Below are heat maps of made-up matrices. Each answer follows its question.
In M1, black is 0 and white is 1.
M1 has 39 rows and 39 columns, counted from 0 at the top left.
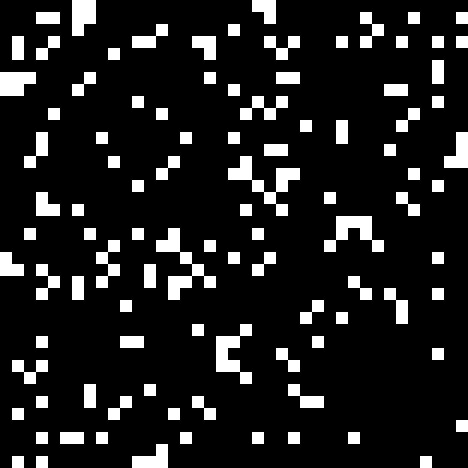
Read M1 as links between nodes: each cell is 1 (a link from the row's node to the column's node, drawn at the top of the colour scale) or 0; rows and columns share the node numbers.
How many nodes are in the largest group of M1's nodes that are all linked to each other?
3
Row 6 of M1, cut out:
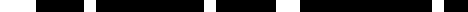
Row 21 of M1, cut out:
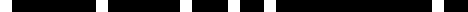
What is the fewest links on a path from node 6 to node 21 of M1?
2
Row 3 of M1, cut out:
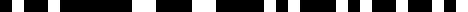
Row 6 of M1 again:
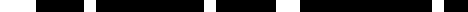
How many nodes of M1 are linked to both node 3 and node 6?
4
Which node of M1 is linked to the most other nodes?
node 3
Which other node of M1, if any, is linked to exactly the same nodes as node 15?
node 8
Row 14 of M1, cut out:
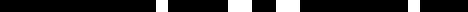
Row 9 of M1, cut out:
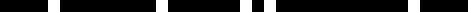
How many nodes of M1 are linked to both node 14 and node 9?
3
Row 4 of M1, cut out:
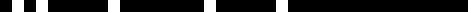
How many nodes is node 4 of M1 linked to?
5
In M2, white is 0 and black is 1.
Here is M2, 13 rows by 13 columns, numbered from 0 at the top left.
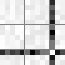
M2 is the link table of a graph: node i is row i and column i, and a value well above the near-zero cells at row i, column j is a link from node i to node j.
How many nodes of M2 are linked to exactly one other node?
12
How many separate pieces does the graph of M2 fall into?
1
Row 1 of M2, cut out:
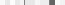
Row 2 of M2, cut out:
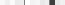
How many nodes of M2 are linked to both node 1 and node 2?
1
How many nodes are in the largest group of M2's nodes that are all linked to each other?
2
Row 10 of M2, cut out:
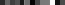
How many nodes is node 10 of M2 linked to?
12
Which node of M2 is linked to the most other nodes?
node 10
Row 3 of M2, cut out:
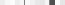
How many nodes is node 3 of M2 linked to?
1
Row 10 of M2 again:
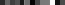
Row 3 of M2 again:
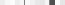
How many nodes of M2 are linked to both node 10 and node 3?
0
